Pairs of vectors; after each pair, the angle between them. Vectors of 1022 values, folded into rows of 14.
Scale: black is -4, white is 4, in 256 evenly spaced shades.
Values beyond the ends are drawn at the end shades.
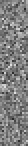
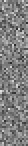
orthogonal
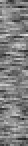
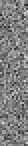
orthogonal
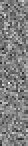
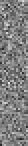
nearly parallel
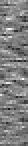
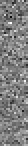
partly opposed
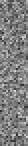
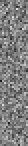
partly opposed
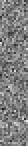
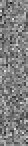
orthogonal
